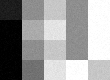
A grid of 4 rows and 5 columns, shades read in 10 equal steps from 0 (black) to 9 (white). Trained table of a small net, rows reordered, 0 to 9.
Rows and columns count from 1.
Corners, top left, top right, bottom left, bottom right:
1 9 0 7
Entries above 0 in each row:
5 4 4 4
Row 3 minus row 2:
0 -1 -1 0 0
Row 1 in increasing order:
1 5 5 7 9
